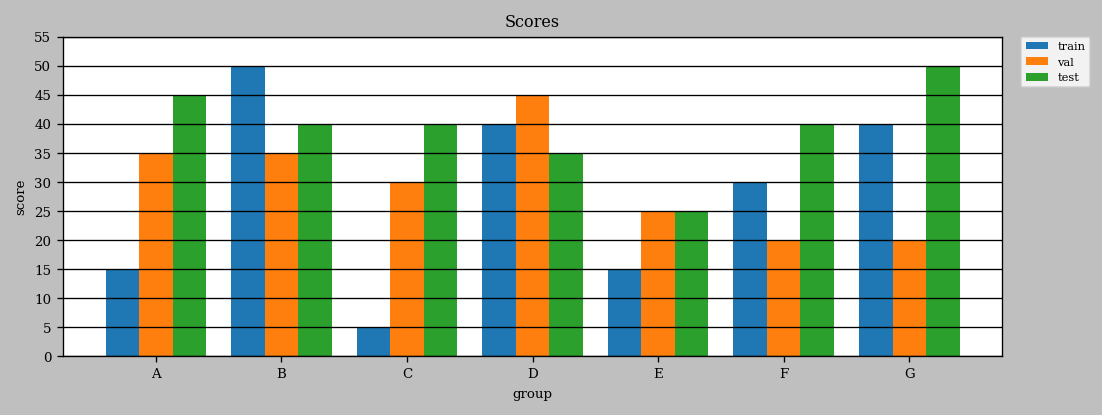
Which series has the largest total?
test
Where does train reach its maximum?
B
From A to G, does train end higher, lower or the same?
higher
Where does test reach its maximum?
G
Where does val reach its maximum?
D
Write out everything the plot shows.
Title: Scores
x-axis: group, ticks A B C D E F G
y-axis: score, ticks 0 5 10 15 20 25 30 35 40 45 50 55
Legend: train, val, test
Values:
train: 15 50 5 40 15 30 40
val: 35 35 30 45 25 20 20
test: 45 40 40 35 25 40 50
